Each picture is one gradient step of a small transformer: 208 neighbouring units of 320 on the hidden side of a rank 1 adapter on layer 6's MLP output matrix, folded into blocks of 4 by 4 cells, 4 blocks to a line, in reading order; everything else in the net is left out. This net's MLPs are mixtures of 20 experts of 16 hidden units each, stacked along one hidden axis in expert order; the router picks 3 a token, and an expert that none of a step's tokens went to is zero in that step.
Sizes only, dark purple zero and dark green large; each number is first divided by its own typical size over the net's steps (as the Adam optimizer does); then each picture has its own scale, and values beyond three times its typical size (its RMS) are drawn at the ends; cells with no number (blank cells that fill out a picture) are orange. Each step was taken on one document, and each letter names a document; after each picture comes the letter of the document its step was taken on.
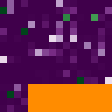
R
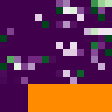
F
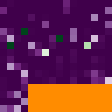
R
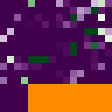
F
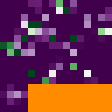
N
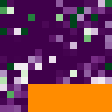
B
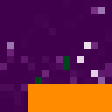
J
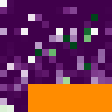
B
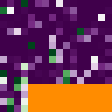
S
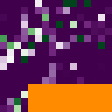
N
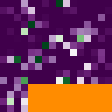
S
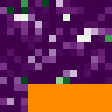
S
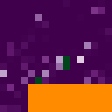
J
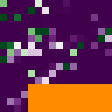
N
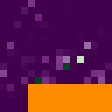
J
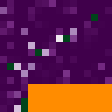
R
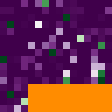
S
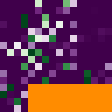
N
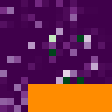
S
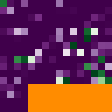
B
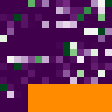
F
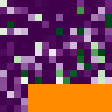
B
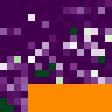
B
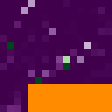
J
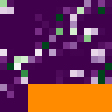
B
